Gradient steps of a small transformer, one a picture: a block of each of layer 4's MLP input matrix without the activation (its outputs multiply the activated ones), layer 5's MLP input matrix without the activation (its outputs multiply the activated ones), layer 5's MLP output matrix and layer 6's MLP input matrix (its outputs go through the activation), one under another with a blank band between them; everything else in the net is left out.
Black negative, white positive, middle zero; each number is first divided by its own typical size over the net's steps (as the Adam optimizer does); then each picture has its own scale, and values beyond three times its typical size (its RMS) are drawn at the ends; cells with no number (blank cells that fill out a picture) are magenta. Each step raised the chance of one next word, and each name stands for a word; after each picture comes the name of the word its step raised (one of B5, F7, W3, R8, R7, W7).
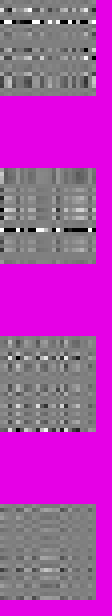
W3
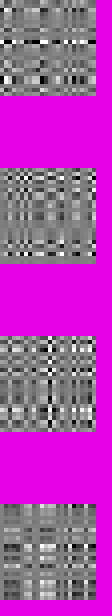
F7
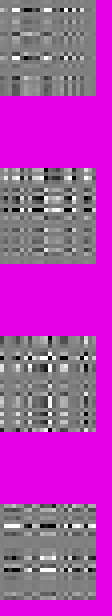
W3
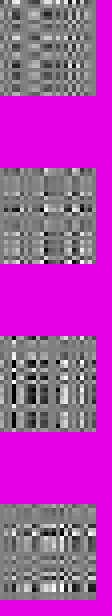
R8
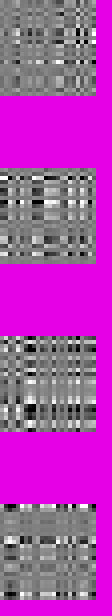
F7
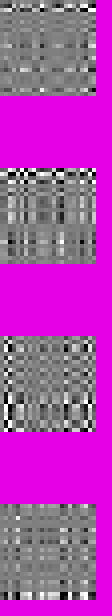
F7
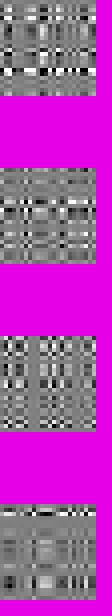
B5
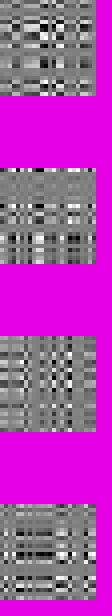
R8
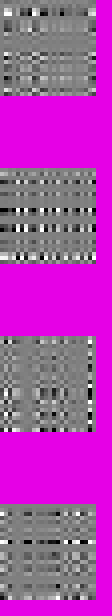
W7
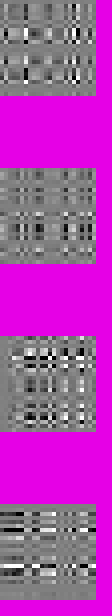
W7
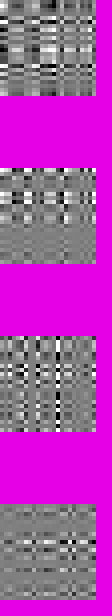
B5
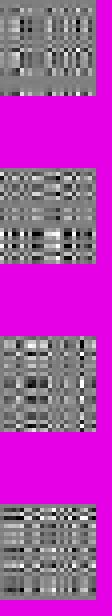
B5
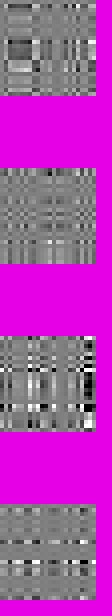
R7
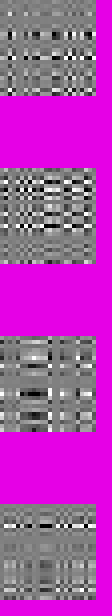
W7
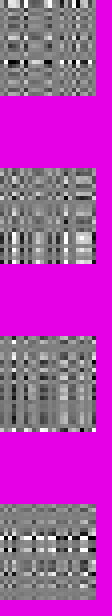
R8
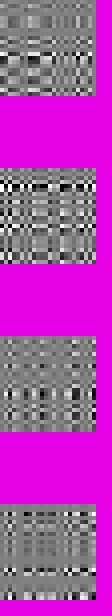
W7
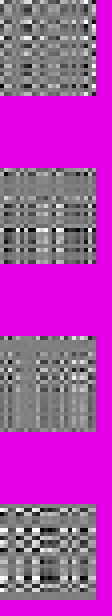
R8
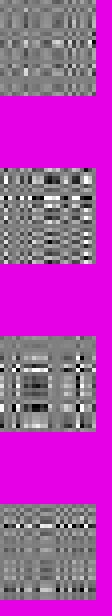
R7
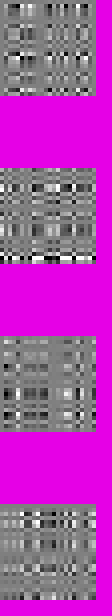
W7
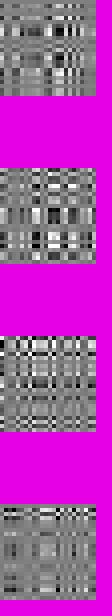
B5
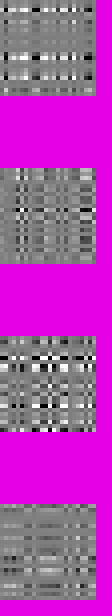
W3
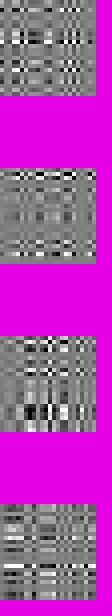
F7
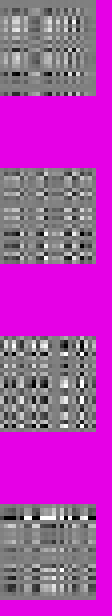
B5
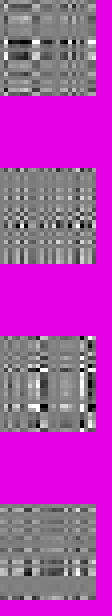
R7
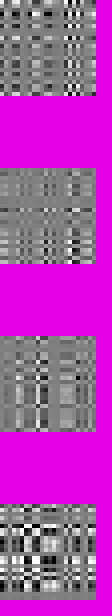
R8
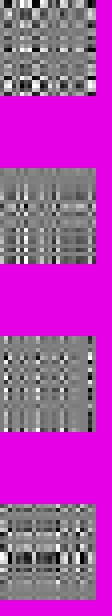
R8
